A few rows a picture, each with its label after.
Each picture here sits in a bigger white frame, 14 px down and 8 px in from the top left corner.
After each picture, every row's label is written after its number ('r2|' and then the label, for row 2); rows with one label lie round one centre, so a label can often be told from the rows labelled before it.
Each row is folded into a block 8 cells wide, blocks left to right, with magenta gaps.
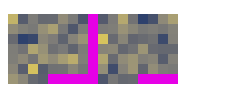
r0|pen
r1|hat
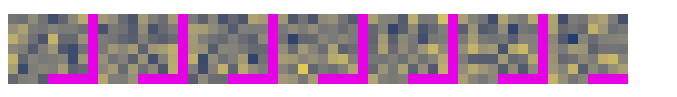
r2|hat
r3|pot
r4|hat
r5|pen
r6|pot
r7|pot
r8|pen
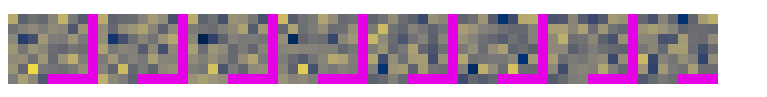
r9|pen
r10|pen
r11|pen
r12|pen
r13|hat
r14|hat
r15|hat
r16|hat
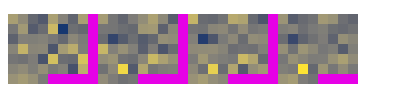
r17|pot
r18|pen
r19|pen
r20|pen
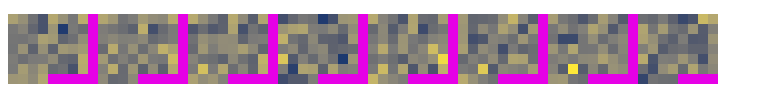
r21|pot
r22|pot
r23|pot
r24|hat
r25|pot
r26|pen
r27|pen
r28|hat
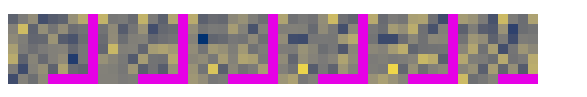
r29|hat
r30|pot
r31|pen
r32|pen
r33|pen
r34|pot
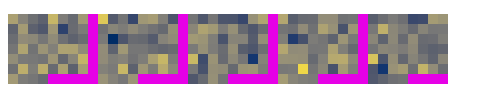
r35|pot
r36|pen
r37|hat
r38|pen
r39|hat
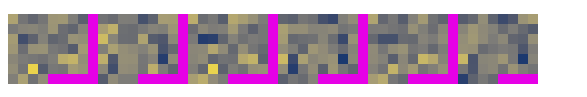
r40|pen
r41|hat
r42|pen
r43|hat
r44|pen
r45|hat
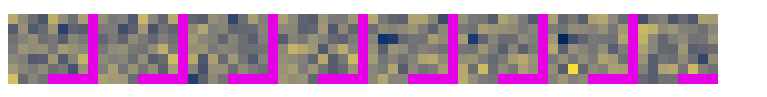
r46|pot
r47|pot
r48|hat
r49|pot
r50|pen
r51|pen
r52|pen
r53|hat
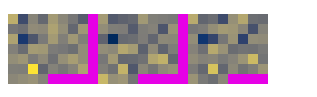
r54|pen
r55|pen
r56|pen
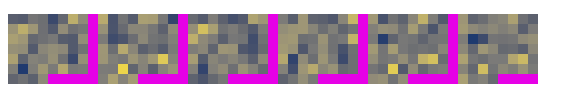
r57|hat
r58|pen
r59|hat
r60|hat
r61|pen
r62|pen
